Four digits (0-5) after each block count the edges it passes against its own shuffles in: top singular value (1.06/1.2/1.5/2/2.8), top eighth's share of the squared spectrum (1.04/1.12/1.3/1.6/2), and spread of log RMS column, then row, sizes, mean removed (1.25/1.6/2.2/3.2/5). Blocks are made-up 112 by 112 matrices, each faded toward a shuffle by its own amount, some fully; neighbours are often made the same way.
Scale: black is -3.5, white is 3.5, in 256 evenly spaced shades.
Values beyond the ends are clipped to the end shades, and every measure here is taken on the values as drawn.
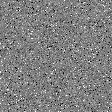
2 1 0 0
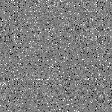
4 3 2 2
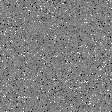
2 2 0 0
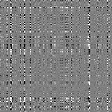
5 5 4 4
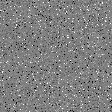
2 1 0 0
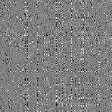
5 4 3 3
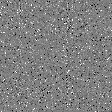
2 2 1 0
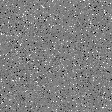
1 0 0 0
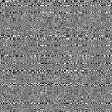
5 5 2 4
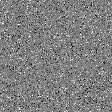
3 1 0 0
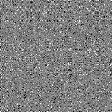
4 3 2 2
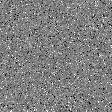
0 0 0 0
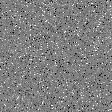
0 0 0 0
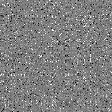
4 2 1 1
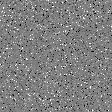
0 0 0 0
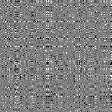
5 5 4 3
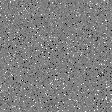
2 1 0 0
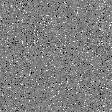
3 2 1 0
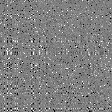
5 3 2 2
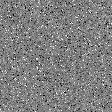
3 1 0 0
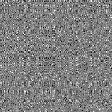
5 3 2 2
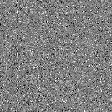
4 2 1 1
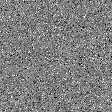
0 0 0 0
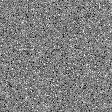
0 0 0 0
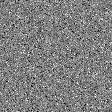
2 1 0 0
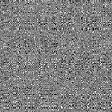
5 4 3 3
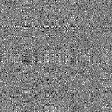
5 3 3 2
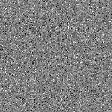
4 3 1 1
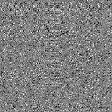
4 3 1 2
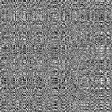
5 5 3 3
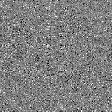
4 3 1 1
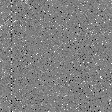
3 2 1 0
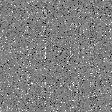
3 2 2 0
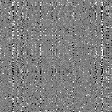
5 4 3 2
